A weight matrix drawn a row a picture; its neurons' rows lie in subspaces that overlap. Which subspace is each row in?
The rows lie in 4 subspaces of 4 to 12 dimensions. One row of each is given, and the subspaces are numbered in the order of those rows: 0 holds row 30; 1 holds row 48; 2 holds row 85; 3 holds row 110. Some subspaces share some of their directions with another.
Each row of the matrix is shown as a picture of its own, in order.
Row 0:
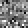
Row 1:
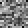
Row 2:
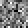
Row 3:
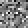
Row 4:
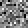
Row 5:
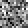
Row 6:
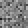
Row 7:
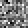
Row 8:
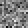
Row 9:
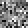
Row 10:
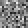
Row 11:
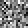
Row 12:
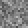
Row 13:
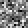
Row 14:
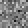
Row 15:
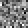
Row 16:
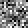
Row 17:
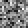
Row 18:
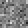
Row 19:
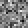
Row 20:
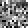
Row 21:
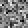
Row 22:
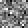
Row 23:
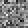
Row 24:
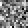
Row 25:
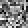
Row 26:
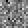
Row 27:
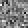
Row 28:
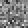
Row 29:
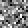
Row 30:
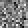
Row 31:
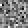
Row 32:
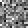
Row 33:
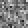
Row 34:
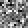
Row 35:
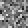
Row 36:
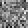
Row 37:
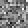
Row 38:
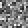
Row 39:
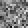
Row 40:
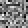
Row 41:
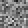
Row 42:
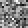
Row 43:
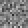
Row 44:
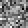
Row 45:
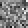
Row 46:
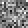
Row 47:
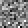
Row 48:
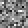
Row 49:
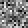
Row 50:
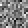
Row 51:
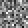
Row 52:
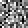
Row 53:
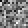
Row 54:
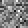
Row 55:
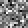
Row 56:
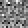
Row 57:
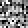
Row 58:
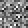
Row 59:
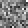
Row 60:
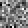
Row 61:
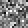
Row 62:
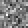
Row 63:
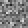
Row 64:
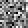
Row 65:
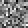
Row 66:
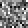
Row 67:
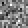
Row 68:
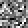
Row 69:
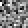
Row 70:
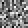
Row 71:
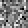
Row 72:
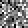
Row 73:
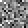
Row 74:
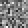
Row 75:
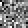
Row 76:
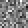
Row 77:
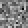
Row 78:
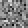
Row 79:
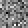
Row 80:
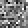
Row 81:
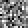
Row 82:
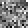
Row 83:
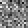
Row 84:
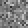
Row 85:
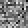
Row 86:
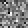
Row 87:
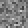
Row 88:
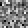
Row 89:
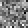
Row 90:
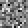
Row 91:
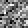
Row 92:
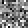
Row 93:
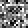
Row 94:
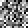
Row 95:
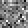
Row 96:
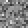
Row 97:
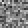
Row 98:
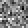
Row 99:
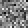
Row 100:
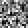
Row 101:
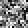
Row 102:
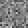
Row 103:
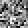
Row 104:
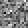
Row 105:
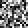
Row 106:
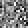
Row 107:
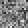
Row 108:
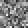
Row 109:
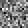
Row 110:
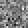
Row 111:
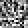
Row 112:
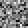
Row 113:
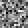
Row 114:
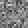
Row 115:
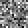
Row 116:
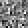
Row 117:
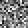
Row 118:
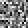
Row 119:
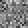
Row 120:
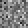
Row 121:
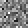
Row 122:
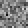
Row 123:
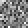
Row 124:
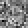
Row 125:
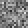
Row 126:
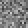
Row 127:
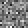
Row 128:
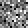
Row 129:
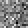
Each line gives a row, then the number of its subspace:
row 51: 0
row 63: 3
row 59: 1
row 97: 0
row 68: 3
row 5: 1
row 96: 0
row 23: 1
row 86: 3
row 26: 3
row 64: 3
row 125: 2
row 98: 3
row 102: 3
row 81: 3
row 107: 1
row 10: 0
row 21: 2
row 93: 0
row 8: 3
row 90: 3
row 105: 0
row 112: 0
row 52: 0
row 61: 1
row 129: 0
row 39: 1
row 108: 1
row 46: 2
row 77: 2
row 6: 0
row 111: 0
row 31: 2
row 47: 3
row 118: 3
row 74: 3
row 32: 0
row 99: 3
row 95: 1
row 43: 3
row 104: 3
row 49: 2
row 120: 0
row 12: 1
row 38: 0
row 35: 1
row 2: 3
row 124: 2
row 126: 3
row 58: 0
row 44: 3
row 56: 2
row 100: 3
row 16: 2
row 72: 0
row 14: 0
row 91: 0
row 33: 0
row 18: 0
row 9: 2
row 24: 1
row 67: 1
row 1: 0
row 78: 0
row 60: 3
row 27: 2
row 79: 0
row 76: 0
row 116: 3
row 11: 0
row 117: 0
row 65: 1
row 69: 0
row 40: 3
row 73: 0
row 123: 3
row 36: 1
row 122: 1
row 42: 0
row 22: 0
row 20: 2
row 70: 0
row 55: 2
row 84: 0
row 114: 2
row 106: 0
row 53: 0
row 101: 2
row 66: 1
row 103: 3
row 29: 1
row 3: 3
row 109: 3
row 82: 2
